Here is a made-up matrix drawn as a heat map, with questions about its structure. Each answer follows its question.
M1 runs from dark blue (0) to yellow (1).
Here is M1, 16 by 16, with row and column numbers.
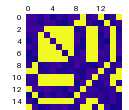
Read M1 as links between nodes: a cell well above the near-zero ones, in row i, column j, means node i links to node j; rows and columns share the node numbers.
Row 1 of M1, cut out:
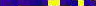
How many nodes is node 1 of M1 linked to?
3
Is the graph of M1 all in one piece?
yes
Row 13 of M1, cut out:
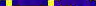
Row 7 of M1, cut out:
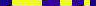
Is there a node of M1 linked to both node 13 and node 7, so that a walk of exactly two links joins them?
no
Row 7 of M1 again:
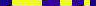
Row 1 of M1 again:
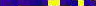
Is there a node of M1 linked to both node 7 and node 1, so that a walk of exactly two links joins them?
no
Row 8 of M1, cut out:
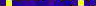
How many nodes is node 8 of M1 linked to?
2
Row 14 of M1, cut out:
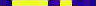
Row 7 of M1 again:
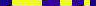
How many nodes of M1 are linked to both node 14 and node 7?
7
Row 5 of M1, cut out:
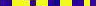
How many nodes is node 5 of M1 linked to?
8
